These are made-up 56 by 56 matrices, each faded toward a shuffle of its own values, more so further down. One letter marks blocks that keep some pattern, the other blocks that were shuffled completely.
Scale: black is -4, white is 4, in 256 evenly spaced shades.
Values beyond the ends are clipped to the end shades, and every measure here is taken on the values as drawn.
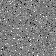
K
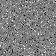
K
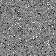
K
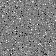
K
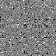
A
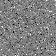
K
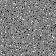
K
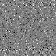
A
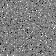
K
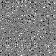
A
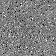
K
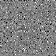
A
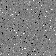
K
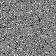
K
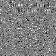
A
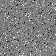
K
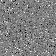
K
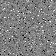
K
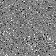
A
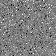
K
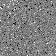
K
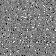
A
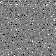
A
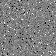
K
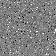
K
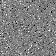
K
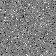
K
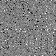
A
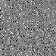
A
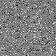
A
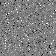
K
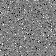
K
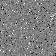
K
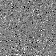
A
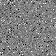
A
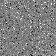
A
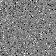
A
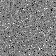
K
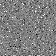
A
